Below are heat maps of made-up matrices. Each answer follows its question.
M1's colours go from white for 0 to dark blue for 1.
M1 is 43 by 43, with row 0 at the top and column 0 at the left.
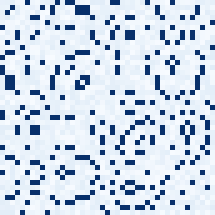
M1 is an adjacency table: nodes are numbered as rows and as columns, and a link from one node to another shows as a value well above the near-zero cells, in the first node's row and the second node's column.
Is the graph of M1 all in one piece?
no
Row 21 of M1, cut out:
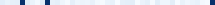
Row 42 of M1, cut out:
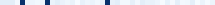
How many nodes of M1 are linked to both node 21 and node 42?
2
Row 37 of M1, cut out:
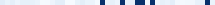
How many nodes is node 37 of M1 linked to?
6
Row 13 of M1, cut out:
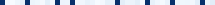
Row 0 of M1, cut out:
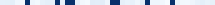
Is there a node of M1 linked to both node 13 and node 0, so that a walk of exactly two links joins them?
yes
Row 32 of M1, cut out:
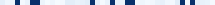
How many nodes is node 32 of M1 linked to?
9
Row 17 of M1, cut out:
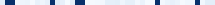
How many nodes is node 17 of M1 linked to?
7
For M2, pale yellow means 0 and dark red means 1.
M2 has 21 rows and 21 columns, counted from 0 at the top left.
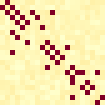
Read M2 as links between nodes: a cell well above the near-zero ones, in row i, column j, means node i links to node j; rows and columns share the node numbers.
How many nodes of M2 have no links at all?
0
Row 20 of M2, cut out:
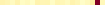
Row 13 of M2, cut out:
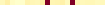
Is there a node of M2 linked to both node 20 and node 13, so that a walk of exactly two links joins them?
no
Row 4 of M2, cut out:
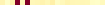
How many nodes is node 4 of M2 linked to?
2
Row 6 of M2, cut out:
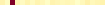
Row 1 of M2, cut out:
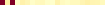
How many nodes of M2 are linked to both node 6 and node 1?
1
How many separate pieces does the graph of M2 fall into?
1
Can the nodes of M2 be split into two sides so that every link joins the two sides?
no
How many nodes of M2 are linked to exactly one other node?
7
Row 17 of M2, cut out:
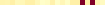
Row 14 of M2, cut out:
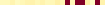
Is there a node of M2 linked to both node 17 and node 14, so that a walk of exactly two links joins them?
yes
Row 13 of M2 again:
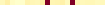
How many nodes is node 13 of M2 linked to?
2
